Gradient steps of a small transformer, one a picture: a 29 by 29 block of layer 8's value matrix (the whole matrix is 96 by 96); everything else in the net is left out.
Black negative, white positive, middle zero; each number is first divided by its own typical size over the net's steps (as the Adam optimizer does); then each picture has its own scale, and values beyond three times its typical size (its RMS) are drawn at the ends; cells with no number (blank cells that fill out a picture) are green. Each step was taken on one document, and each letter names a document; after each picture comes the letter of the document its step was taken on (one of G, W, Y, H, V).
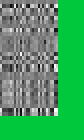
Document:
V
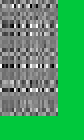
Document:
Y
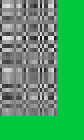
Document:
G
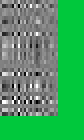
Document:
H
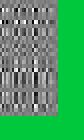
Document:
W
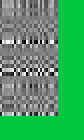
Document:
Y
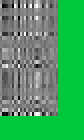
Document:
H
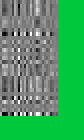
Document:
H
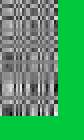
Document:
V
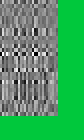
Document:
W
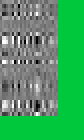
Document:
H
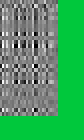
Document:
W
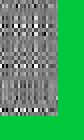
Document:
W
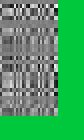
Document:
V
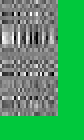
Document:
Y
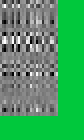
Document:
Y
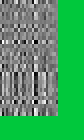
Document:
W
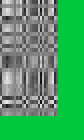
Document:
G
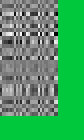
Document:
V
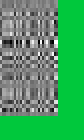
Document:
V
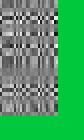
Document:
V
